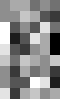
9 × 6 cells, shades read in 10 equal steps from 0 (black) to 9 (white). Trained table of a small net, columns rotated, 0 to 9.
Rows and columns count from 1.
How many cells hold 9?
3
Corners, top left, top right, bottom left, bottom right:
5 4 8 6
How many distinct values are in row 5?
6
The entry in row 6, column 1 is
7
